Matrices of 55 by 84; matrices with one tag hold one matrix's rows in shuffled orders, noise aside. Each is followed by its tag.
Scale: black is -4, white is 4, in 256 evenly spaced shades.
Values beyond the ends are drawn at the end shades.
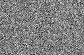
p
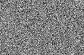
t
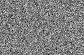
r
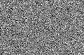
r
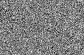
r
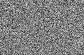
r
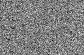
r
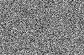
p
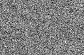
r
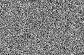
t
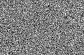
r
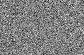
r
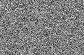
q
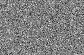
t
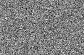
q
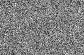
r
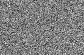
r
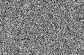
t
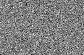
q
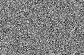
t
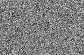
r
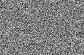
t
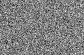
r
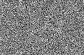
q
